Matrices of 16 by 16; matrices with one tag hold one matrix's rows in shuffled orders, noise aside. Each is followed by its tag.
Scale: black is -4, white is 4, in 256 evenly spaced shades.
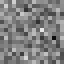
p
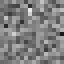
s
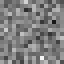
p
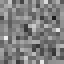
p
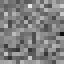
s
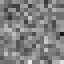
s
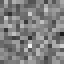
s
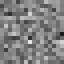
s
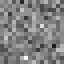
p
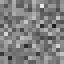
p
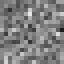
s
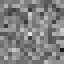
s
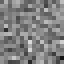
s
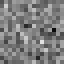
p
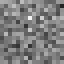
s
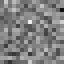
s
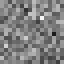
p
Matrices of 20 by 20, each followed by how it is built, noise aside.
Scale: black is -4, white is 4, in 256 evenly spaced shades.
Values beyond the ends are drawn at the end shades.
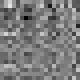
low rank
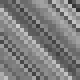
Toeplitz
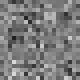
low rank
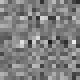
low rank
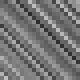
Toeplitz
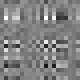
low rank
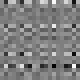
low rank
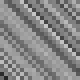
Toeplitz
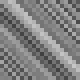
Toeplitz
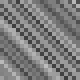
Toeplitz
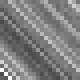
Toeplitz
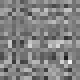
low rank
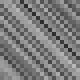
Toeplitz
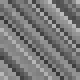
Toeplitz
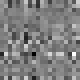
low rank
